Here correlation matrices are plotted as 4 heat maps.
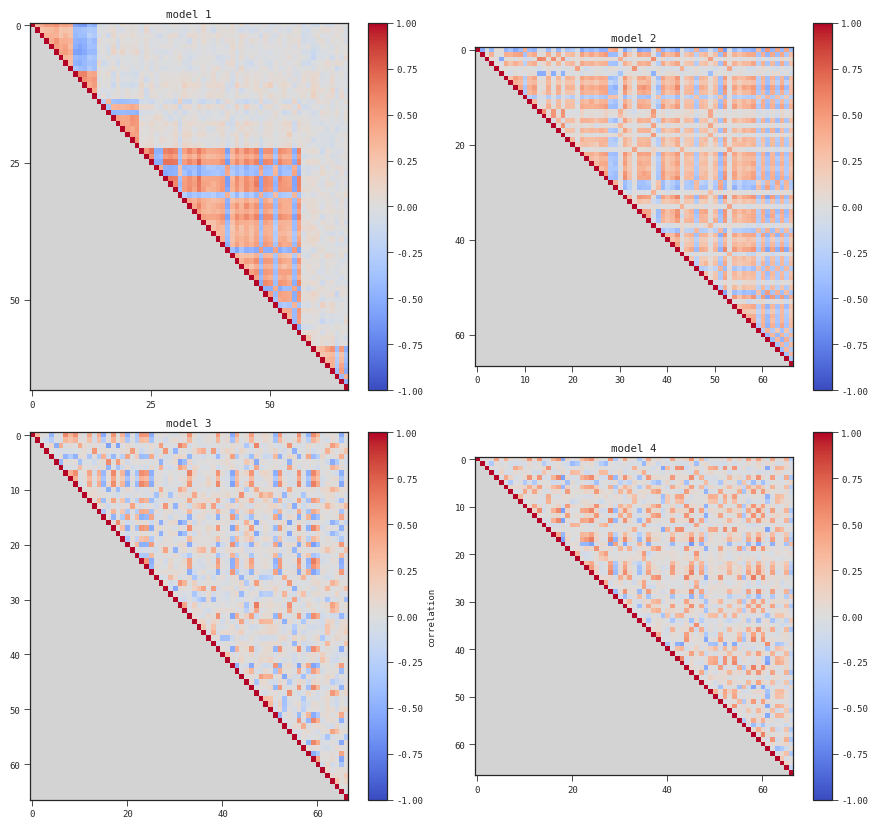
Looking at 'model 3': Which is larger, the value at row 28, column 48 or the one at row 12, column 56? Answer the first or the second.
the second
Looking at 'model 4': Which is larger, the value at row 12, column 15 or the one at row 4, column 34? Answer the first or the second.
the first
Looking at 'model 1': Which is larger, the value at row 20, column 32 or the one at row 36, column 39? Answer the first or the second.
the second
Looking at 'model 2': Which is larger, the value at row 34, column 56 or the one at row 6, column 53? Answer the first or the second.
the first
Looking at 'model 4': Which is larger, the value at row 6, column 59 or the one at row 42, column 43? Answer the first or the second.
the second
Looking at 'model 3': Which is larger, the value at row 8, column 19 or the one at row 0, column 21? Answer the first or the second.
the first
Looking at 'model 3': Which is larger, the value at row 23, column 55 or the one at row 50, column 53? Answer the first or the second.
the first
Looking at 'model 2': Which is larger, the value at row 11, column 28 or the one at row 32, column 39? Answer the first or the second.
the second
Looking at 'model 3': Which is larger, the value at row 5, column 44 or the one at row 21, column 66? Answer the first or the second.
the second
